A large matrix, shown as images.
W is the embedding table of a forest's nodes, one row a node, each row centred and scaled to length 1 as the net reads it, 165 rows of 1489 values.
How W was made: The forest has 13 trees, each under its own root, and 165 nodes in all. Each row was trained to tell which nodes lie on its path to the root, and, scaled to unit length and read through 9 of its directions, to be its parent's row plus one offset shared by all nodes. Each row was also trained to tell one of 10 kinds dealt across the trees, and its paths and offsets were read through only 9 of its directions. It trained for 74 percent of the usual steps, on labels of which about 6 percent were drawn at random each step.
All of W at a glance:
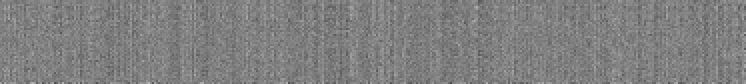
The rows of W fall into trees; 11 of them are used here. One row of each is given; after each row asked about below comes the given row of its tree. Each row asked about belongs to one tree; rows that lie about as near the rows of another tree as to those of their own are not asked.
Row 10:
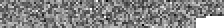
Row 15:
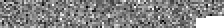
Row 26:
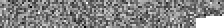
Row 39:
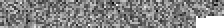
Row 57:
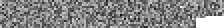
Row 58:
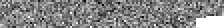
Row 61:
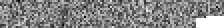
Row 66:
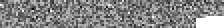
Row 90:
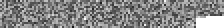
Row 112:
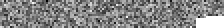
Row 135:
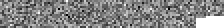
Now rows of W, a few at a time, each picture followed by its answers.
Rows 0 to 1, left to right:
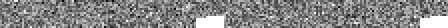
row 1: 39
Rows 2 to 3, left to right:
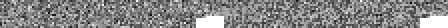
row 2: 66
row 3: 61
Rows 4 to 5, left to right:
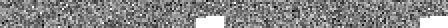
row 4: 61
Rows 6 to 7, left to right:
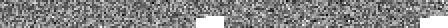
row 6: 10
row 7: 57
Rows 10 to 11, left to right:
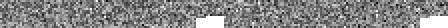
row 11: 135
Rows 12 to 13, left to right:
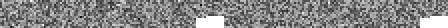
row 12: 58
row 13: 15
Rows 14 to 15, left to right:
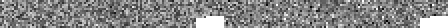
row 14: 39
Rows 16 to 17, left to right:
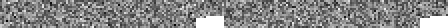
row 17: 10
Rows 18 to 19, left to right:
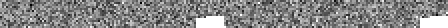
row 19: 112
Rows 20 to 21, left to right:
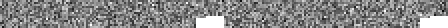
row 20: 57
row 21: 90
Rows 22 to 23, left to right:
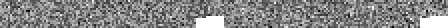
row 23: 112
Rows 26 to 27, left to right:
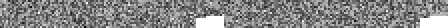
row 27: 66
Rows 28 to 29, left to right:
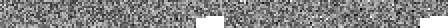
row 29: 15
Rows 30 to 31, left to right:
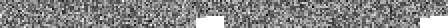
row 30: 90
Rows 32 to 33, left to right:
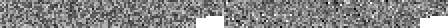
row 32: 58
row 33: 58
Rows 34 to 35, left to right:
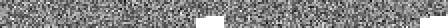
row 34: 61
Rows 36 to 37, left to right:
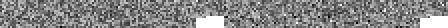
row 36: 39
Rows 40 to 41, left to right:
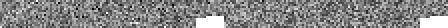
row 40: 57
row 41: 112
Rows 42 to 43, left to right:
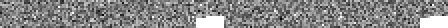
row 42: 135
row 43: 57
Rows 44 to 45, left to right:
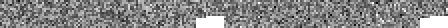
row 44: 39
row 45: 10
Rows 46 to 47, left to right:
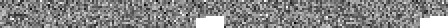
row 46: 61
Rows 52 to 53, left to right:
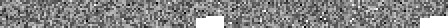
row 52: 135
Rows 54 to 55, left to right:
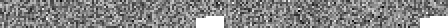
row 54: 135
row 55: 26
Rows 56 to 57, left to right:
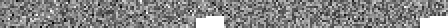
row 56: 112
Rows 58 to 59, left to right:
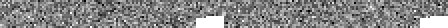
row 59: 58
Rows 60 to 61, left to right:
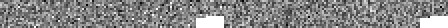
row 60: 135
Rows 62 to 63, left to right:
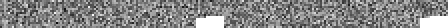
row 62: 26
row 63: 61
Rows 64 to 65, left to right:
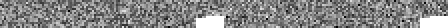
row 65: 90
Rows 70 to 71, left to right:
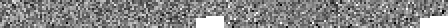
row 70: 135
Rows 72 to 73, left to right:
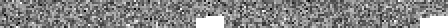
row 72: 135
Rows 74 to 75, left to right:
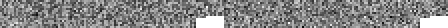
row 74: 66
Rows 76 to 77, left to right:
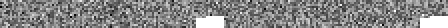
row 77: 112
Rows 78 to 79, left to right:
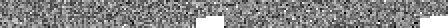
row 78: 66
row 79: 61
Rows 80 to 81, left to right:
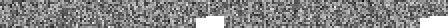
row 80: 61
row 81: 61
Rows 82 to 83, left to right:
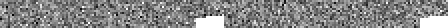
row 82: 26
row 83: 135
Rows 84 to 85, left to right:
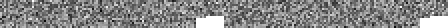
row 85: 26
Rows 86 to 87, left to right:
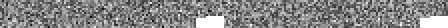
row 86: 66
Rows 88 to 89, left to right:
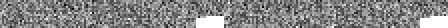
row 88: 90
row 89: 26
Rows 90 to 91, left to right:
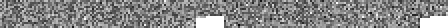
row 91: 66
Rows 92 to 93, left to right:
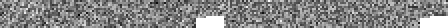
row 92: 57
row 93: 90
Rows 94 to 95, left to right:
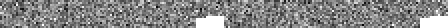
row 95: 57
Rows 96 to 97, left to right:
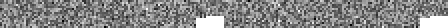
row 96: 39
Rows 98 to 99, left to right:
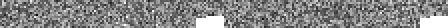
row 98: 10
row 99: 39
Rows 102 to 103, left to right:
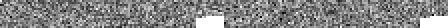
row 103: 57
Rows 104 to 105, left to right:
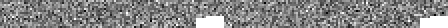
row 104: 135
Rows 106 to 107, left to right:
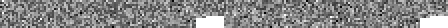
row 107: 58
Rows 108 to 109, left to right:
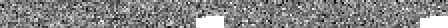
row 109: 58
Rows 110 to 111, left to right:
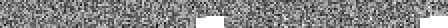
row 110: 90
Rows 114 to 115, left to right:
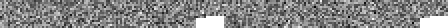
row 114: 26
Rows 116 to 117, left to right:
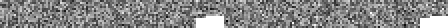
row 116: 61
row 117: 112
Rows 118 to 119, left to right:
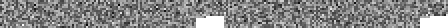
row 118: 39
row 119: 39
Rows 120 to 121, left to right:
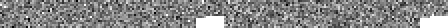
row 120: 112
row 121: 39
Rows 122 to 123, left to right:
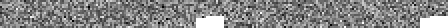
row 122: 135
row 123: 57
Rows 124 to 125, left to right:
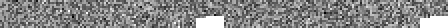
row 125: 39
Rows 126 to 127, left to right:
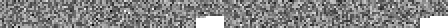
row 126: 90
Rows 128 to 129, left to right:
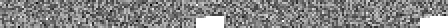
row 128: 112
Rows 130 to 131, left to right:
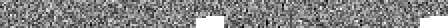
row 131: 61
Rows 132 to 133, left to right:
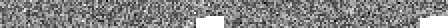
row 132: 112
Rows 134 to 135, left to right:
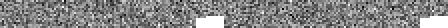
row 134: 15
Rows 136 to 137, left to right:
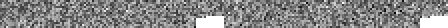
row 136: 10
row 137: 66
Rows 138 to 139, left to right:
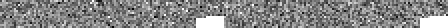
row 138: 58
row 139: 112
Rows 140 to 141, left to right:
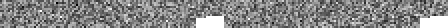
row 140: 58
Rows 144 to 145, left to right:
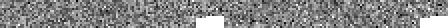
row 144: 112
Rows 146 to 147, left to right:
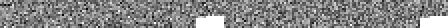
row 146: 61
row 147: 57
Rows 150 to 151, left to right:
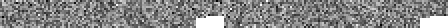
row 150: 58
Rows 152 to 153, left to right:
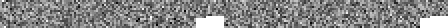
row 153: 57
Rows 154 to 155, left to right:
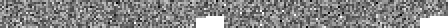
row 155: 135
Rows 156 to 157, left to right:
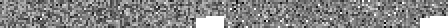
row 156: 39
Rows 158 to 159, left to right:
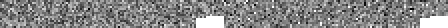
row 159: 66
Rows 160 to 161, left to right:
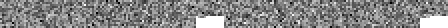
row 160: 112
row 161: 57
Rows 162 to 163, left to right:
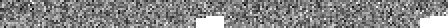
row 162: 10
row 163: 26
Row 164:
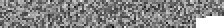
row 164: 57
